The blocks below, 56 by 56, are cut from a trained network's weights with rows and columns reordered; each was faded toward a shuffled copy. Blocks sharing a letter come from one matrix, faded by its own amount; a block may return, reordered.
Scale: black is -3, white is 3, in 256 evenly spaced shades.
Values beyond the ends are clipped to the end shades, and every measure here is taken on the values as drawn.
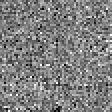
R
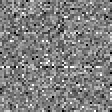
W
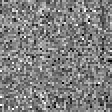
R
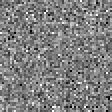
R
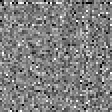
W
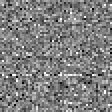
W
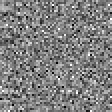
W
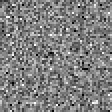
R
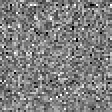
R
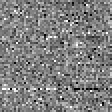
W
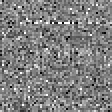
W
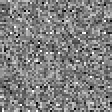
R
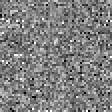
R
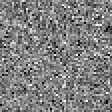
W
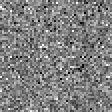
R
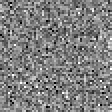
R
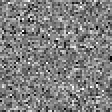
W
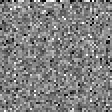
W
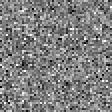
W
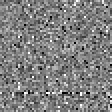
W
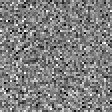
W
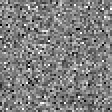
W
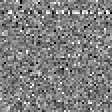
W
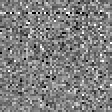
W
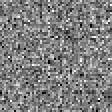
W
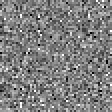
W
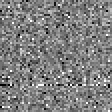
W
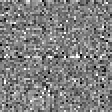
W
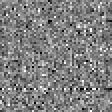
W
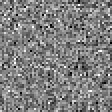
R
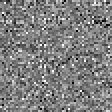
W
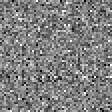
R
